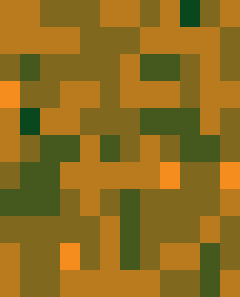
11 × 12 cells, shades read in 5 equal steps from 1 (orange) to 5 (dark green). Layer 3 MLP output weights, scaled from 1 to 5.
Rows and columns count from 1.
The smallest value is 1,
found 4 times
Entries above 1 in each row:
12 12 12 11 12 12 10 12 12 11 12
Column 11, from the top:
3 2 2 2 2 4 3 3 2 4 4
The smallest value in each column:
1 2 2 1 2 2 2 2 1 2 2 1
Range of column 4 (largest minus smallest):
3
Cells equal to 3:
55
